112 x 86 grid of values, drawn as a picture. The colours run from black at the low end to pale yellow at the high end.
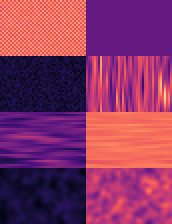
It is made of 4 by 2 panels. Panel 1,1: high, checkered. Panel 1,2: low, flat. Panel 2,1: very low, fine-grained, faint in contrast. Panel 2,2: middling, streaked downward, strong in contrast. Panel 3,1: low, streaked across. Panel 3,2: high, streaked across, faint in contrast. Panel 4,1: very low, blotchy, faint in contrast. Panel 4,2: middling, blotchy.
